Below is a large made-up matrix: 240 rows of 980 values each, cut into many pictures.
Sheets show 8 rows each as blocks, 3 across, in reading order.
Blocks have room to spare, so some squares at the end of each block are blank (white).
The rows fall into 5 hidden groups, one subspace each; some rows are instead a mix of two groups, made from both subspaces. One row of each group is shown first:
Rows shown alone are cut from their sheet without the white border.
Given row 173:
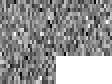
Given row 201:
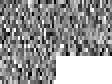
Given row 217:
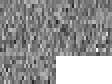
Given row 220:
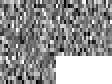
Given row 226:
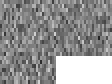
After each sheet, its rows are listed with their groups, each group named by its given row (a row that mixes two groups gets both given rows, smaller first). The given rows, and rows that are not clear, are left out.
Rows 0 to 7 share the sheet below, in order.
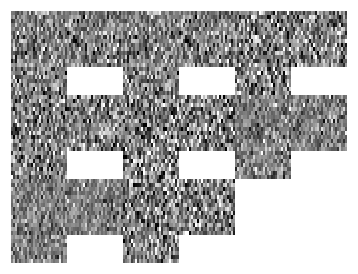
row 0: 217
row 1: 217
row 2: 226
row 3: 201
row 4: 173
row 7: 173
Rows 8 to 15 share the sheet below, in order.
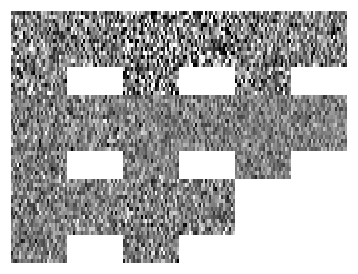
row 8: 220
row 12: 220
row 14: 201 and 226
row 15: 201
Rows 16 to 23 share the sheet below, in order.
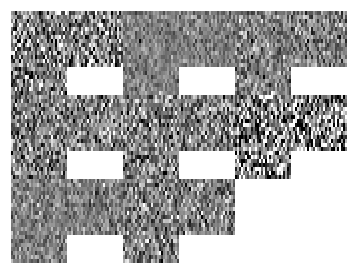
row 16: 201
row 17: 220
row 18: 220
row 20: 201 and 226
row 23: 226
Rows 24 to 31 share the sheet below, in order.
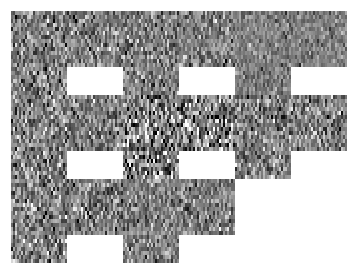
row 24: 220 and 226
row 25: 201
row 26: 173
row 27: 226
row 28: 217
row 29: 220 and 226
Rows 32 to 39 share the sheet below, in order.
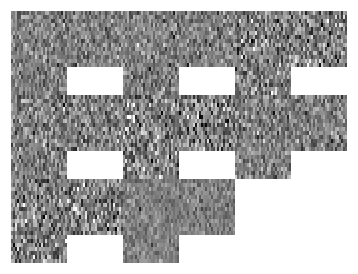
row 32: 173
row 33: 173
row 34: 201 and 220
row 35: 173
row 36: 220
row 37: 201
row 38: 217
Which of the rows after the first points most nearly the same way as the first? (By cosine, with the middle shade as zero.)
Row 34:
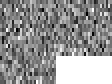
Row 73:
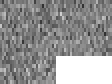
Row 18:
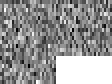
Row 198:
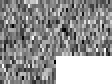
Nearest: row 18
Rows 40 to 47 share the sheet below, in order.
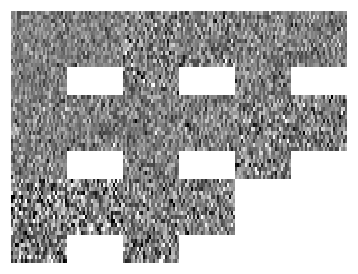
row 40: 173
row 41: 201
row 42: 226
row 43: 201
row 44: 217
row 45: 173 and 226
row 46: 201
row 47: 173 and 226
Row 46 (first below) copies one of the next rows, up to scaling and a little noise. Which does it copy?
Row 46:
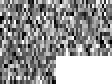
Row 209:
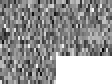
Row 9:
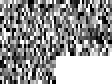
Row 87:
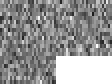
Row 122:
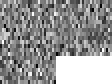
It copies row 87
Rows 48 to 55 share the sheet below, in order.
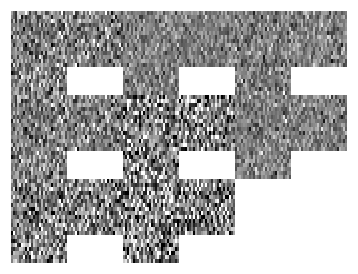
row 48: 173
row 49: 226
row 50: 217
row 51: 173
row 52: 220
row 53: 173
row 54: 173
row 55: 226
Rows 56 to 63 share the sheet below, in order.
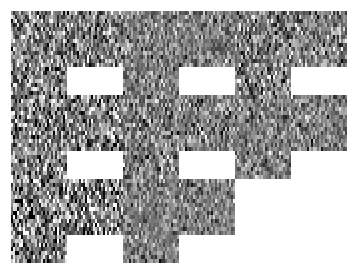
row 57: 201
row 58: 226
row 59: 201
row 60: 226
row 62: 220
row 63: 220
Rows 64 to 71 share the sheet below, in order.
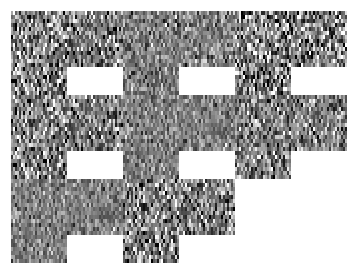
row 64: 226
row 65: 173 and 201
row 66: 173
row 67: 226
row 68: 201
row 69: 226
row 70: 201
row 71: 226
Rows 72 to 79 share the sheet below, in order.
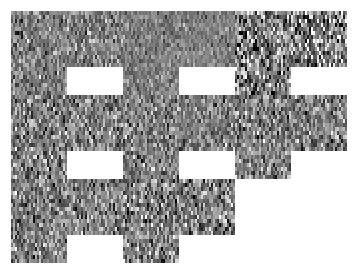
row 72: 220
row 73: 226
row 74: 220
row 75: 226
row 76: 201
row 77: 201
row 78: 217 and 226
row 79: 201
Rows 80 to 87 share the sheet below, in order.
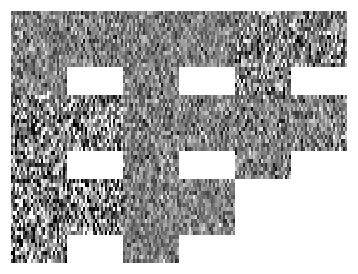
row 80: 220
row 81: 226
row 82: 217
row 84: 226
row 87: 201
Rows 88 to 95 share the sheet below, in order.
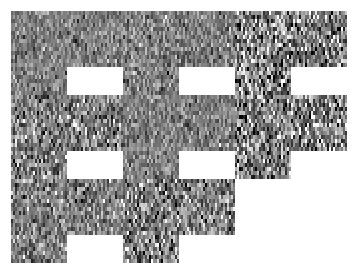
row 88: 217
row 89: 201 and 226
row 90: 226
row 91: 217
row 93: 220
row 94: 220
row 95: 226
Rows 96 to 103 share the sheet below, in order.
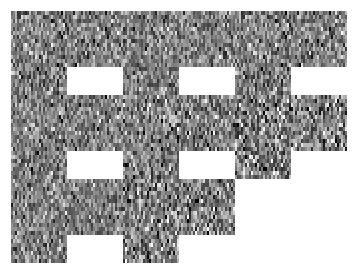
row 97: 201
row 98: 173
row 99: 173
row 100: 220 and 226
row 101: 201
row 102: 226
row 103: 220
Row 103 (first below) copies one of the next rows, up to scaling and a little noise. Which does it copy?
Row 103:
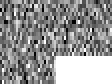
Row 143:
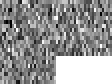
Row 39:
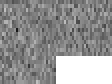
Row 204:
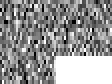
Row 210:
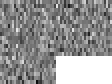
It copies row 204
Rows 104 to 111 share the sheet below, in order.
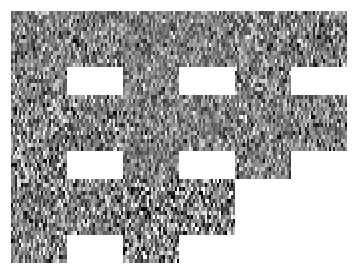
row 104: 217
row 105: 173
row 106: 217
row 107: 226
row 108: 201
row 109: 220
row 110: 173
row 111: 173
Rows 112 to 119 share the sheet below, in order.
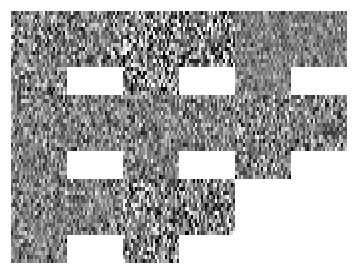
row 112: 201
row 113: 201
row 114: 201 and 226
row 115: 173
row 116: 220
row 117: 201
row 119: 173 and 217
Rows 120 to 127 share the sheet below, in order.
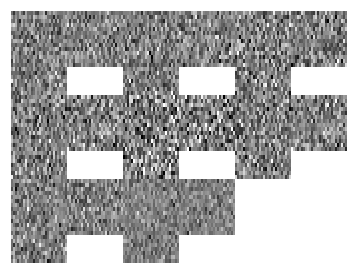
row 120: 226
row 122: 201
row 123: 201
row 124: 173
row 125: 201
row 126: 220
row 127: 173
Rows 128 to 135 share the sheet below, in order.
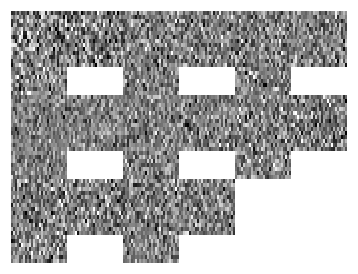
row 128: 201 and 220
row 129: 173
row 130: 201
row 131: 201
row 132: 217
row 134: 173
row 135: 173
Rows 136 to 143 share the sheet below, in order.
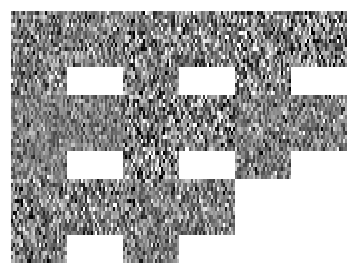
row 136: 226
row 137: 220
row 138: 220
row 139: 220
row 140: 173 and 226
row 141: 173
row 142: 220
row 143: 220
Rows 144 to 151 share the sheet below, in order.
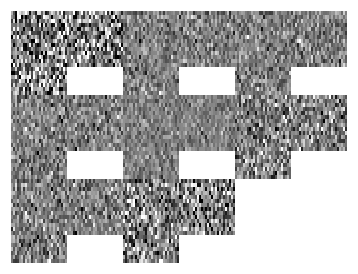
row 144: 173
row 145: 220
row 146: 217
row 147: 173
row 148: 226
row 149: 173
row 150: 173 and 226
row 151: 220
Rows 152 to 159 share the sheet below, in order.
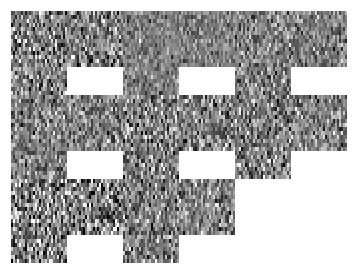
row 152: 201
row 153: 220
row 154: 226
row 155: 201
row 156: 201
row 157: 226
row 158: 201
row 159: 217
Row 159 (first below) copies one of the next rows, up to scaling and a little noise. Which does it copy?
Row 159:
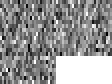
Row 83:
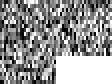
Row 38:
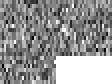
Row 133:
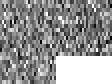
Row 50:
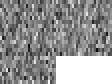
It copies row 50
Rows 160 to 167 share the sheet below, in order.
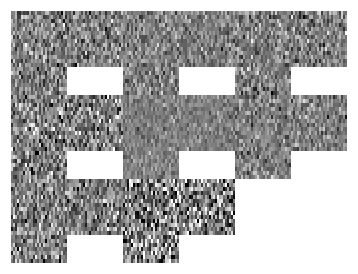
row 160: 173
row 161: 226
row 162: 220
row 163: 173
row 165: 220
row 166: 217
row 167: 173
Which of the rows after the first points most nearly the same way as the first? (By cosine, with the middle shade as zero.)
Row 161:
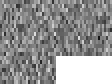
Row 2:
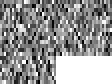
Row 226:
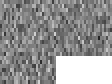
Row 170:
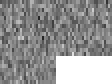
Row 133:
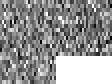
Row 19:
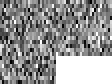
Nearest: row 226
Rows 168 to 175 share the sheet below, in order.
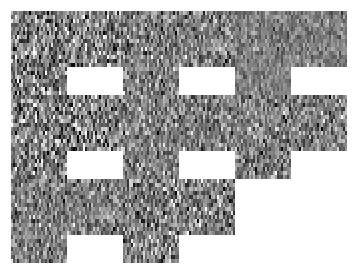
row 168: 217 and 220
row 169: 201
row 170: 201 and 220
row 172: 173 and 217
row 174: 201
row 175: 173
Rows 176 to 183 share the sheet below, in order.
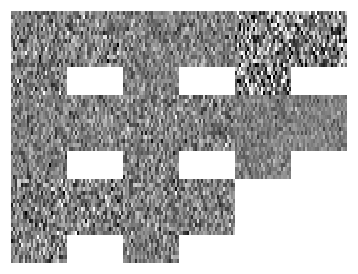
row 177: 201 and 220
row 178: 226
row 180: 201
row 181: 226
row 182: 173
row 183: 173
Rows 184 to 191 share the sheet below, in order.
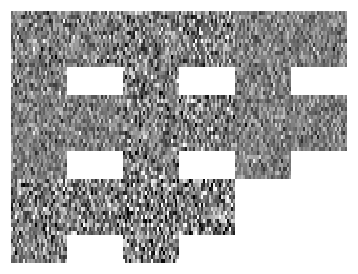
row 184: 173 and 217
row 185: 220
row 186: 226
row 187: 173
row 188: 220
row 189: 201 and 226
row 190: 173
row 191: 201
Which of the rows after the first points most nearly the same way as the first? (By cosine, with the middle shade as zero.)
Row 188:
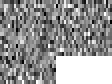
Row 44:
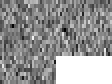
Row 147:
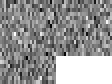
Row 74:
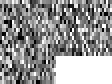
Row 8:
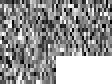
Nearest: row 8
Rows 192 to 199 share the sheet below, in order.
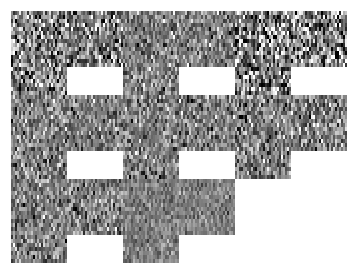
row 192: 201
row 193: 173
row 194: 201
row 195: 226
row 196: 220
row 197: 220
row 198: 217
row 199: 226
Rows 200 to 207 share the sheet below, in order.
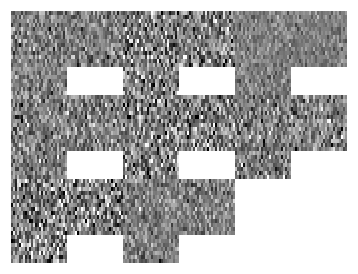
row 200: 201
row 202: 226
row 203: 220
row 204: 220
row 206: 173
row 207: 220
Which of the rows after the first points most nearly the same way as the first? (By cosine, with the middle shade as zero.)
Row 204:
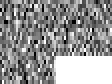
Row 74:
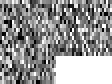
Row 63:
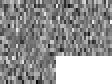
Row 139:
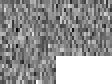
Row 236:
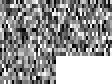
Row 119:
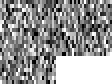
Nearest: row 74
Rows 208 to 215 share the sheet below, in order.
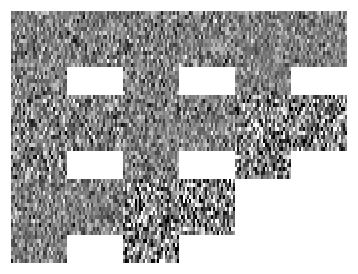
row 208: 217
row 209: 201
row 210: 220
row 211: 226
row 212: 201 and 220
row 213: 173 and 226
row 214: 201
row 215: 220
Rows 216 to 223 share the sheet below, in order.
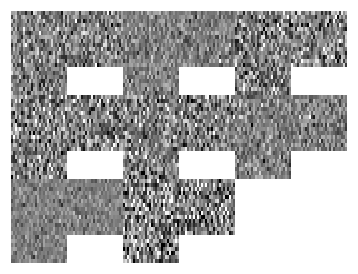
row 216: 173 and 220
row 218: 201
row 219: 201
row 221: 220
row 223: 226
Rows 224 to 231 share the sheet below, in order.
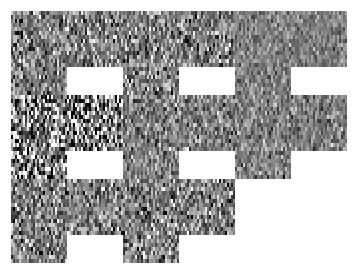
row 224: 220
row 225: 217
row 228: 173
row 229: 217
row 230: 201
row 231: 173
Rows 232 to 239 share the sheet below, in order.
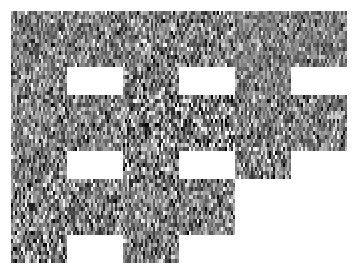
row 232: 173
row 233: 173
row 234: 173 and 201
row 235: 173
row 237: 217 and 226
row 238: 226
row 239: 173
